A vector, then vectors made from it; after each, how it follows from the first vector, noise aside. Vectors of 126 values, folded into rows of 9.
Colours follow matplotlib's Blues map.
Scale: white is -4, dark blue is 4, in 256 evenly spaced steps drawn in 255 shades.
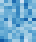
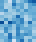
reversed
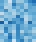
reversed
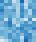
negated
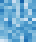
negated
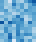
reversed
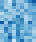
reversed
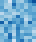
reversed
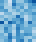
reversed
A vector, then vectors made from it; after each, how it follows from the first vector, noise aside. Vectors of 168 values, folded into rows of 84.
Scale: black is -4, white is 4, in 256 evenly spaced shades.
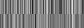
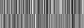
negated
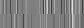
partly zeroed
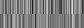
copied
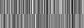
negated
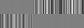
partly zeroed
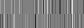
partly zeroed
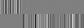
partly zeroed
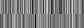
copied
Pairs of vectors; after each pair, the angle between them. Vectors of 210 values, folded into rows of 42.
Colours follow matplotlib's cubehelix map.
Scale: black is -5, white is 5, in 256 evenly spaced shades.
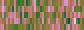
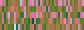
orthogonal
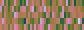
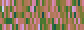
orthogonal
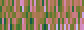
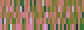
nearly opposite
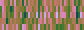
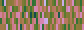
orthogonal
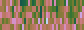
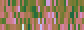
partly aligned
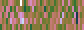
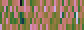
nearly opposite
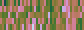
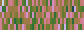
orthogonal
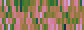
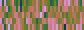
nearly parallel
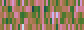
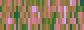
partly opposed
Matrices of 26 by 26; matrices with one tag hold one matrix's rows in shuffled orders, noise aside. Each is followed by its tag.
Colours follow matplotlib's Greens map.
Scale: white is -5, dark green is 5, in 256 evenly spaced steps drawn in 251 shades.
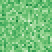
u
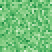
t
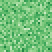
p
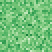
u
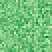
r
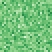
p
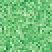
p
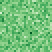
t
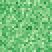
u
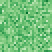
r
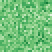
r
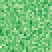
t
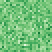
p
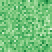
r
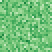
t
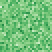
t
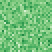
p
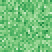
r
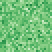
u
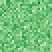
p
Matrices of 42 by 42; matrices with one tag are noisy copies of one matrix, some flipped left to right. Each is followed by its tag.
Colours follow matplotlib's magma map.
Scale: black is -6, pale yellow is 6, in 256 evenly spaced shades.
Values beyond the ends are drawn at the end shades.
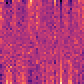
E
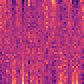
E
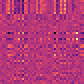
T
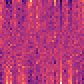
E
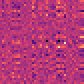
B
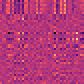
T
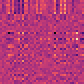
T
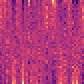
E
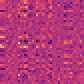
B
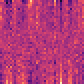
E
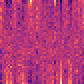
E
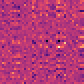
B
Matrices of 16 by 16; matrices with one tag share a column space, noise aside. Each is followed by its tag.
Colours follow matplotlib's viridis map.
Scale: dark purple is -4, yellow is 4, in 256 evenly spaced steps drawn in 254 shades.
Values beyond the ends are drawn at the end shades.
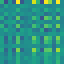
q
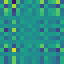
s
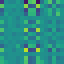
s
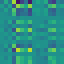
s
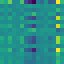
q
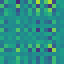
s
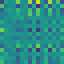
s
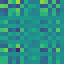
s
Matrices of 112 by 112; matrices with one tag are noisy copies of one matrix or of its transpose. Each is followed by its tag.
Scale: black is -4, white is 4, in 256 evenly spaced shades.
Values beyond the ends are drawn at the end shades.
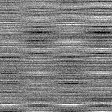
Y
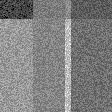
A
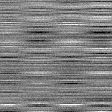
Y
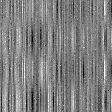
Y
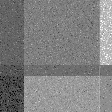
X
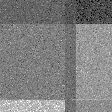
X
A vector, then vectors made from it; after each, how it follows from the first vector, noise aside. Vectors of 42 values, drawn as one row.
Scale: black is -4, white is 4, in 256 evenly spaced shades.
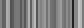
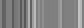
partly zeroed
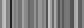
reversed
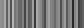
sign-scrambled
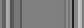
partly zeroed
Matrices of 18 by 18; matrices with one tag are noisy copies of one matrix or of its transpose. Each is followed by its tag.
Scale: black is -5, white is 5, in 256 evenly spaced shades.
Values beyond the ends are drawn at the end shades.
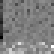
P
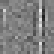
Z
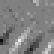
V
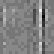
Z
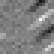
V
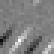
V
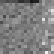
P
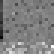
P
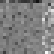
P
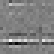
Z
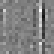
Z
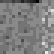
P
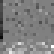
P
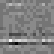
Z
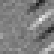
V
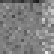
P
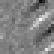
V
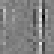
Z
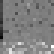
P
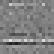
Z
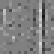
Z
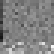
P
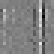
Z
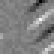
V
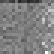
P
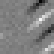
V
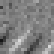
V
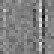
Z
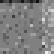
P
